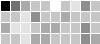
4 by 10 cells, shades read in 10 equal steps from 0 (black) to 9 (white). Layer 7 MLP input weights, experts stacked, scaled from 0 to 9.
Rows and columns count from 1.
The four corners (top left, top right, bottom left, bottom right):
0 7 7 6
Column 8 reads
8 7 7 7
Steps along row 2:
same up down up same down up same same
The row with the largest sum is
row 2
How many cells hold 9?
1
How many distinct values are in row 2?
4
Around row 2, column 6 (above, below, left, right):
9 6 7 6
